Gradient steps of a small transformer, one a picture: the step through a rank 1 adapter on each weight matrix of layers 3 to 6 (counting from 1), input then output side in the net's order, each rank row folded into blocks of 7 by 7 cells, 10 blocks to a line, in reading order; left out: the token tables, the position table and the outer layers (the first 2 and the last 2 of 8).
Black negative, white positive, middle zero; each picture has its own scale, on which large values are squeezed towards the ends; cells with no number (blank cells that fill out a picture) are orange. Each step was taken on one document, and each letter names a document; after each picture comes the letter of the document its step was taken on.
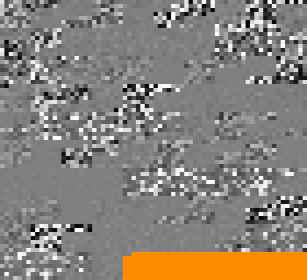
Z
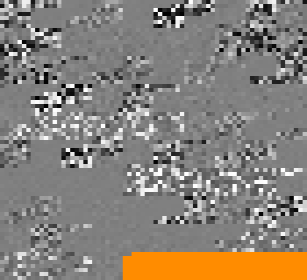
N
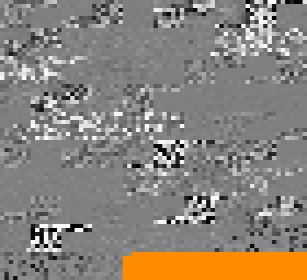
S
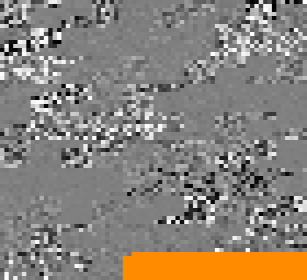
S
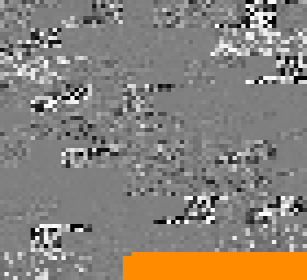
S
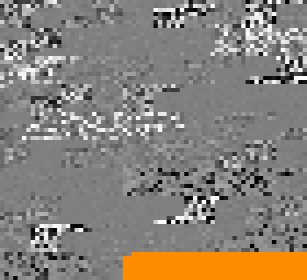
S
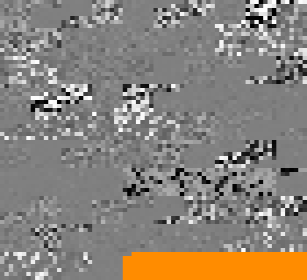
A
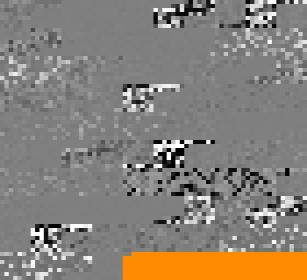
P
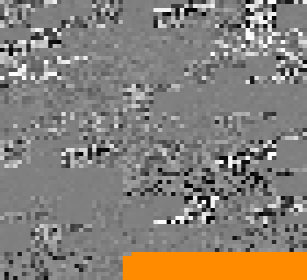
S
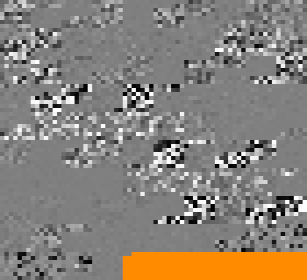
N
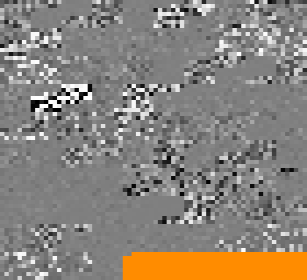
A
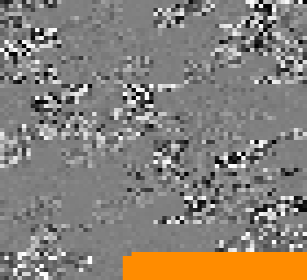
N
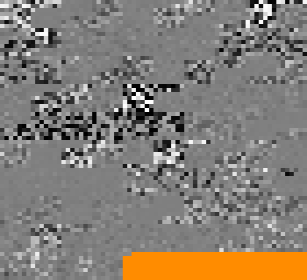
N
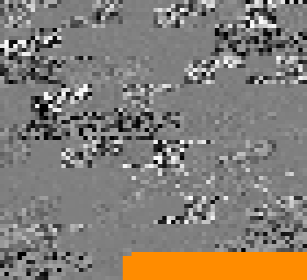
Z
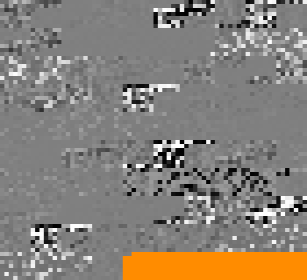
P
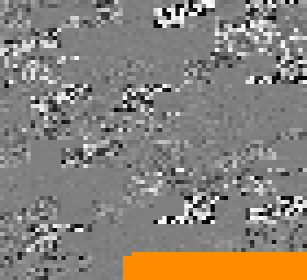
Z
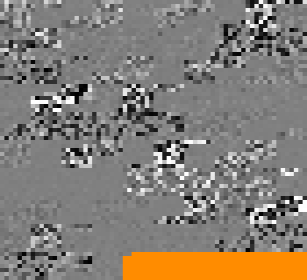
N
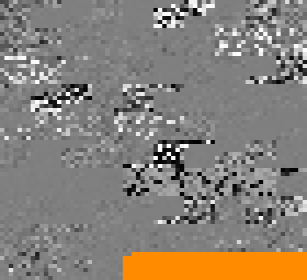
A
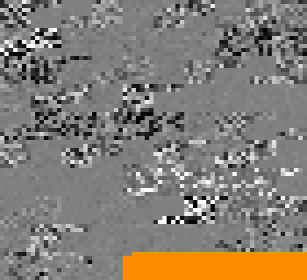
N
